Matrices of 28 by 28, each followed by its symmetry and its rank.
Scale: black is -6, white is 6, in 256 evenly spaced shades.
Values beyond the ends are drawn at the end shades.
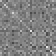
symmetric, rank five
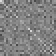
symmetric, rank five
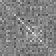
symmetric, rank five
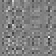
neither, rank three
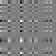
neither, rank one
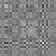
symmetric, rank three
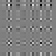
neither, rank one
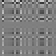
neither, rank one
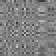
neither, rank three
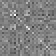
symmetric, rank five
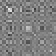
symmetric, rank three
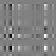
neither, rank one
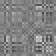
symmetric, rank three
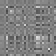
symmetric, rank three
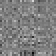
neither, rank three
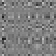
neither, rank three
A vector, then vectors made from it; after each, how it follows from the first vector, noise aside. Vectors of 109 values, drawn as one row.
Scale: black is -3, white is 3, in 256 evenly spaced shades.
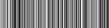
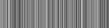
shrunk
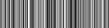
wrapped around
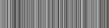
shrunk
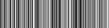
wrapped around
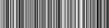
sign-scrambled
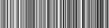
sign-scrambled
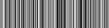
wrapped around
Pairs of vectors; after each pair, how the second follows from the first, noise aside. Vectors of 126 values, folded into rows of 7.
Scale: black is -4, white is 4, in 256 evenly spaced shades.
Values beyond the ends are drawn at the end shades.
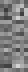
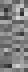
copied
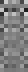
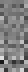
reversed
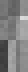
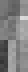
copied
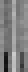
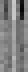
reversed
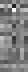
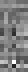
reversed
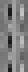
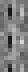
copied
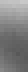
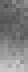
reversed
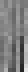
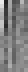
reversed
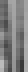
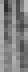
reversed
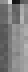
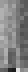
reversed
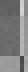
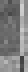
copied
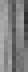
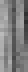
copied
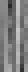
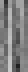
reversed
